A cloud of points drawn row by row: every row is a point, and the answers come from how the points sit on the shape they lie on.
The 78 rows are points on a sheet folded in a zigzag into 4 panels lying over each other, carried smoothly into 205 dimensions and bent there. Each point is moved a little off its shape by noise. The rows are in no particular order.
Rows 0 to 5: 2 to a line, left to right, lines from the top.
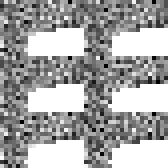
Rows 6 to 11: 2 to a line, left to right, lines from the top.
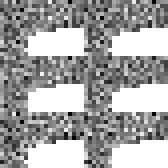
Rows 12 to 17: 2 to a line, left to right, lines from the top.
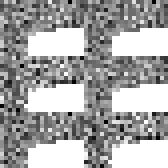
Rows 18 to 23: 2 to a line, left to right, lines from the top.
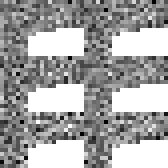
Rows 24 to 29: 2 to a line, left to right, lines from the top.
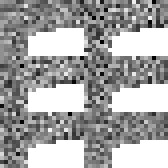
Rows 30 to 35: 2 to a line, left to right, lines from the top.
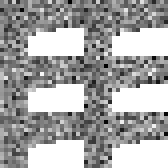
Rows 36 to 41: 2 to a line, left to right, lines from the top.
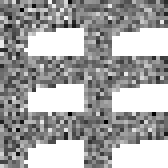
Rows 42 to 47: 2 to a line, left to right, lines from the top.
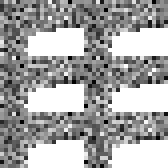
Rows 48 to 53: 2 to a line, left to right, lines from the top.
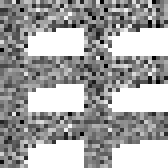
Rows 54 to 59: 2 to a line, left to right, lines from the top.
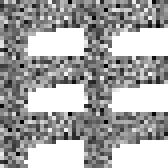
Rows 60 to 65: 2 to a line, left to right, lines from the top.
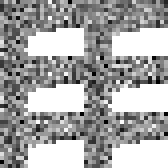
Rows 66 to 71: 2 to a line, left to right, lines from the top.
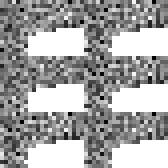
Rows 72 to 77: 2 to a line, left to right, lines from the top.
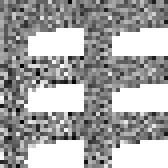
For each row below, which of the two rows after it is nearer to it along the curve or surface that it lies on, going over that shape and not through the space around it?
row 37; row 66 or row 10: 66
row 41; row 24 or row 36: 24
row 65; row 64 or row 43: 64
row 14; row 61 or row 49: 49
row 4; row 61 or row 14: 14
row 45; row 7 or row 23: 23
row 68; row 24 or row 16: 24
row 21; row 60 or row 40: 40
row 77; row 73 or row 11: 73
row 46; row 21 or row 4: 21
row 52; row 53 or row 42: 53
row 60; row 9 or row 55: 55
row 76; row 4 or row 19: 4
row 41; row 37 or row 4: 37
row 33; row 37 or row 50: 50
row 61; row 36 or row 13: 13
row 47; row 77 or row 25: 25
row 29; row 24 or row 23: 24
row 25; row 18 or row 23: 18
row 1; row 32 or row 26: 32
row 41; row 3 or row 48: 48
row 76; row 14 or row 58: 58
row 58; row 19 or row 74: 74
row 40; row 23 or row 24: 23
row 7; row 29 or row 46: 46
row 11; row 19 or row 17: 17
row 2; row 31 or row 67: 67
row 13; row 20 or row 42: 20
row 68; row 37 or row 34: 37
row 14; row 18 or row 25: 25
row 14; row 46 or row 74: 74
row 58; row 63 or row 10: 63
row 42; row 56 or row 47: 47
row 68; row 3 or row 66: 66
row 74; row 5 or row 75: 5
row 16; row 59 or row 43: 43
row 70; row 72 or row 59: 72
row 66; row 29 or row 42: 29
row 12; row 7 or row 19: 7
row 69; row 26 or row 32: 32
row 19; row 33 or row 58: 33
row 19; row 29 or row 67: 29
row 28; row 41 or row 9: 9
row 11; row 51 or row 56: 51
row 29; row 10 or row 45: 45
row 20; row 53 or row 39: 39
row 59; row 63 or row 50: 50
